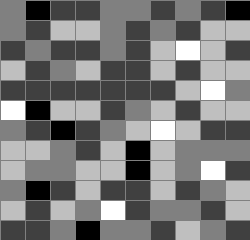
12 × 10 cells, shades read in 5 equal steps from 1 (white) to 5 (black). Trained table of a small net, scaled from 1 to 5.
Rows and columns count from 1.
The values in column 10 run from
2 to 5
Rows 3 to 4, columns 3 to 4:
4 4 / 3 2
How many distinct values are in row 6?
5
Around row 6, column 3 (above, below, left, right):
4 5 5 2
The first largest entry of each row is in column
2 2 1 2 1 2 3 6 6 2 2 4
